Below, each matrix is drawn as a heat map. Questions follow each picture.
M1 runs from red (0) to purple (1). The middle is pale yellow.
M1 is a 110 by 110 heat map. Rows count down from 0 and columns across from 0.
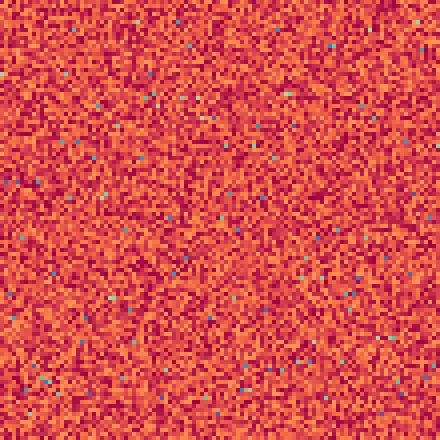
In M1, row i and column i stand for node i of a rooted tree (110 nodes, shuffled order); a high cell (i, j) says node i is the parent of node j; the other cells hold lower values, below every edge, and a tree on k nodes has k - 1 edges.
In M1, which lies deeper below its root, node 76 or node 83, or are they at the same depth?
the same depth
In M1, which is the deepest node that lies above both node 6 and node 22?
84
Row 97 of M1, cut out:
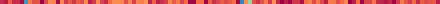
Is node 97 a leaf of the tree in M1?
no
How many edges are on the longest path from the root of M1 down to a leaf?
4
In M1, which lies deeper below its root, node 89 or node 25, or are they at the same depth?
the same depth
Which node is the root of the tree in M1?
48
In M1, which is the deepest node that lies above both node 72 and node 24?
26
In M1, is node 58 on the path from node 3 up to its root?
no
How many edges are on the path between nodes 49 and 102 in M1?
5
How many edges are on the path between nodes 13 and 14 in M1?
8
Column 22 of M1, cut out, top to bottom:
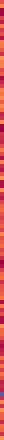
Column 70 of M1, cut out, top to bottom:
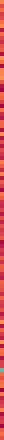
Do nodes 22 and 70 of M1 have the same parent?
no
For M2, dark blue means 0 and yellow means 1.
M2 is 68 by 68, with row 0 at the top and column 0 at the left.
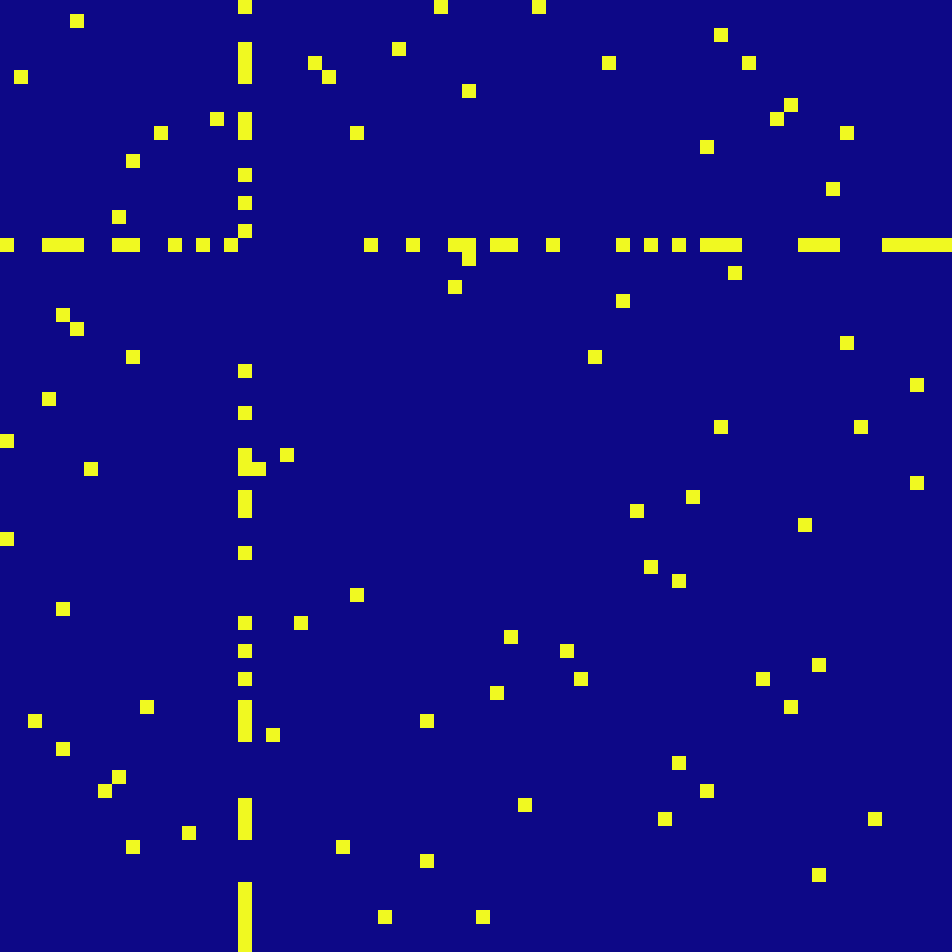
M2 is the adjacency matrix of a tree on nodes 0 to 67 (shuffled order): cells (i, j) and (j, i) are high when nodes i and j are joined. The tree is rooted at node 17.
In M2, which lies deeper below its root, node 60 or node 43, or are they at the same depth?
the same depth
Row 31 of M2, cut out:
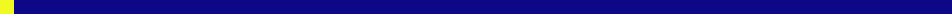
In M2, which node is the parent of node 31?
0
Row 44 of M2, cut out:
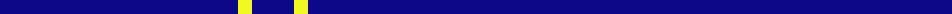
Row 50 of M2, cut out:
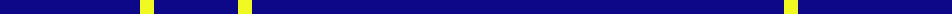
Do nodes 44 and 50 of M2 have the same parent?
yes
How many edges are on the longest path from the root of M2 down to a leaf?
3
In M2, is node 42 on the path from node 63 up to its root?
no
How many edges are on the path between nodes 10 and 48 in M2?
3
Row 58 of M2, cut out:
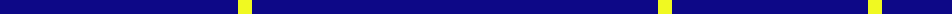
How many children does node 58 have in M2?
2
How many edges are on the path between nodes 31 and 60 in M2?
4
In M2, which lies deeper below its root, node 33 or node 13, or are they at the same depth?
node 13
